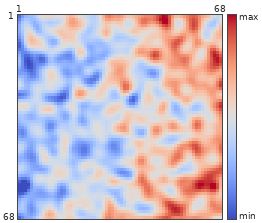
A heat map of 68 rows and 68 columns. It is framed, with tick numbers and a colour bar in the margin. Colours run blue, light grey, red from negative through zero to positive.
No row or column stands out. No lone cell stands out from its neighbours. There are no regular stripes. There is an overall slope up to the right.
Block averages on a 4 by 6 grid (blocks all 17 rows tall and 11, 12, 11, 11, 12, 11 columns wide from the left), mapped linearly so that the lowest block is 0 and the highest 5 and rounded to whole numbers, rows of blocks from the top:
022354 | 112234 | 011334 | 022345
